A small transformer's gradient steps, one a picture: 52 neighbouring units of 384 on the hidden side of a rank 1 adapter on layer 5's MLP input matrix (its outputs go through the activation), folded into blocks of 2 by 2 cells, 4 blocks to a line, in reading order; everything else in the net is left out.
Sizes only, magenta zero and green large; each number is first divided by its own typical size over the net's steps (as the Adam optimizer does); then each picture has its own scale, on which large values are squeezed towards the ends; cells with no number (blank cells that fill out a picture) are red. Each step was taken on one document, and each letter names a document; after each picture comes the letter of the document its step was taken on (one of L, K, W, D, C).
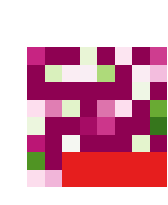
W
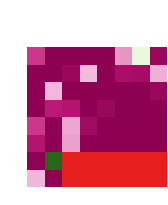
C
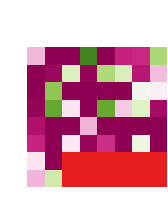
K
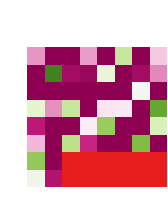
W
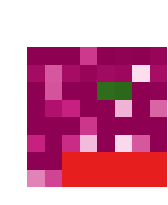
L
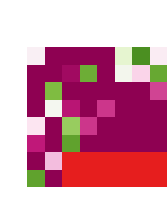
C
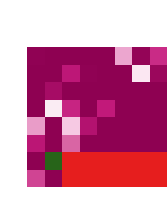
C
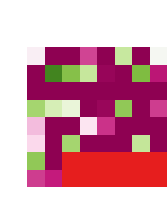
W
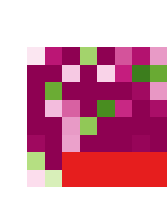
K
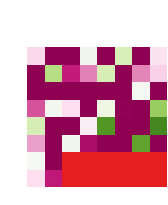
W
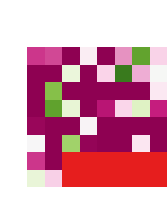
K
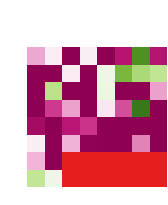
K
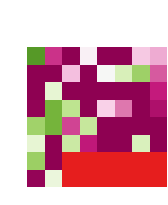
K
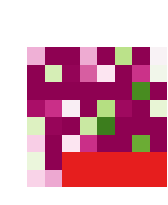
W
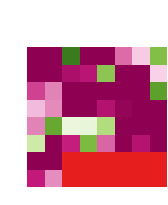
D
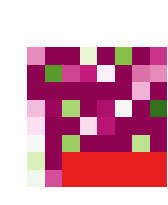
W
